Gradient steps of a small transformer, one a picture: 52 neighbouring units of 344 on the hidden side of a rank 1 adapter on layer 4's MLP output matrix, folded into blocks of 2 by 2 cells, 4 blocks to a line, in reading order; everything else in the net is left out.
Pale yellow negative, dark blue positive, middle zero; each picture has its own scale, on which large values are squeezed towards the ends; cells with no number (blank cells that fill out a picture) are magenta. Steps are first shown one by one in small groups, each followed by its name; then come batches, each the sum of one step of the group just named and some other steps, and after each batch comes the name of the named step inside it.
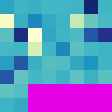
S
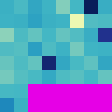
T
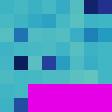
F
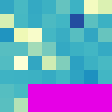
T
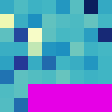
S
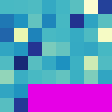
F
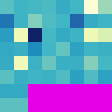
F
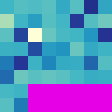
S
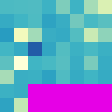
T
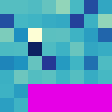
T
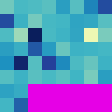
F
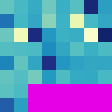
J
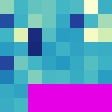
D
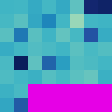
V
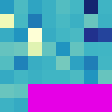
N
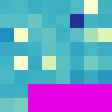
V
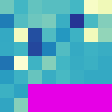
D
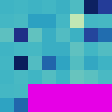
V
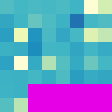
D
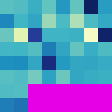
J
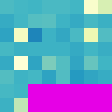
J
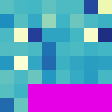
J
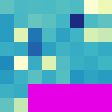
D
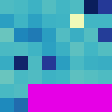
J
